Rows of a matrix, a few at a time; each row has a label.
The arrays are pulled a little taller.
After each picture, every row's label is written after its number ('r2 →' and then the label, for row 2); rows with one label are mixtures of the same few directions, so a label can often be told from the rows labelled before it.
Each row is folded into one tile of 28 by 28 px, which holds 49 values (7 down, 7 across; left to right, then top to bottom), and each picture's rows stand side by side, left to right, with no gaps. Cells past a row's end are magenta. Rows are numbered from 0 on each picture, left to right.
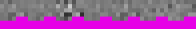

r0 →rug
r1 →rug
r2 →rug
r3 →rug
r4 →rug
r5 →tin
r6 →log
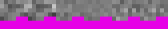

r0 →log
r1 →log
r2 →rug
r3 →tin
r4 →tin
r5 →tin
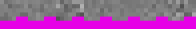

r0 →log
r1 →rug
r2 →log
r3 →tin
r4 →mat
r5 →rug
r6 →rug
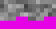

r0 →log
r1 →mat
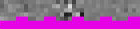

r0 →log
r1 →mat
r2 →rug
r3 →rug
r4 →tin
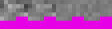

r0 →log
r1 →log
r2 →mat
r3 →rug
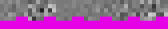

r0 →rug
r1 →tin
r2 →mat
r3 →tin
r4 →rug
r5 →rug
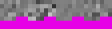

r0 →rug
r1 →mat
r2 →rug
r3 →rug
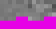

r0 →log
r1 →log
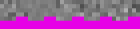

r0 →rug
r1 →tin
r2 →log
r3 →rug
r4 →tin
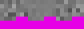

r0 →rug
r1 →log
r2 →tin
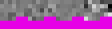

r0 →rug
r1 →tin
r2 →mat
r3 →log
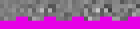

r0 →tin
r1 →tin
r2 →rug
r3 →tin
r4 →mat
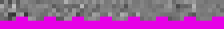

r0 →rug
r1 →mat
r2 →mat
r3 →rug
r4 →rug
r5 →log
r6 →log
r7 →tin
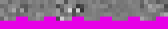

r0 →tin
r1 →rug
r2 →tin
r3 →log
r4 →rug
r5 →log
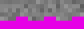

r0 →mat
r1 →tin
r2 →log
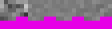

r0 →log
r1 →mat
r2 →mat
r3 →mat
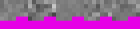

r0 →log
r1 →log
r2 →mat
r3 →rug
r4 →log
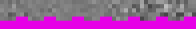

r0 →rug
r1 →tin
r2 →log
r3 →mat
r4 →tin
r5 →log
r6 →rug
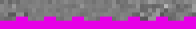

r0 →rug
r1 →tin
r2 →mat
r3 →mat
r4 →log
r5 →mat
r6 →log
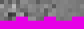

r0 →rug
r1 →mat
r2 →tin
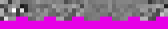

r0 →tin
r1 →mat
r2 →mat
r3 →log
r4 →mat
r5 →mat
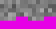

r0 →rug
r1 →tin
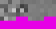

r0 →tin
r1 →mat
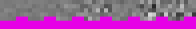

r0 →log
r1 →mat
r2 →log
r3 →tin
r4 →mat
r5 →rug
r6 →rug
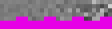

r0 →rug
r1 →tin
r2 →tin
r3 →mat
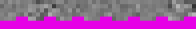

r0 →rug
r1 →mat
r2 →tin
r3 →log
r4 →log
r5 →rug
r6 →log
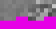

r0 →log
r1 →mat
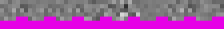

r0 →tin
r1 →tin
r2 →tin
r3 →mat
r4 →rug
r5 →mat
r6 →tin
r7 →log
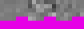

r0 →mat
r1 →log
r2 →rug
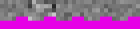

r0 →rug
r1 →log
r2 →rug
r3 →tin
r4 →mat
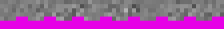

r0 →tin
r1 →rug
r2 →mat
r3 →log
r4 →tin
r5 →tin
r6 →mat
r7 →rug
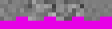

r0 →tin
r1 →log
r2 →mat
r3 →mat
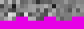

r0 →rug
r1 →mat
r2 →tin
